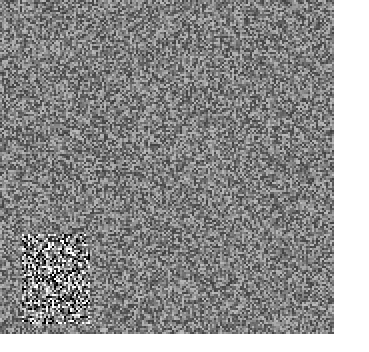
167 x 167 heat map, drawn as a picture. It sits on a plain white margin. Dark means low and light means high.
The halves do not mirror each other. Values change most from cell to cell in the bottom left. No overall slope runs across the table. An odd patch, rougher than its surroundings, sits in the bottom left. There are no regular stripes. Fine speckle covers the field.
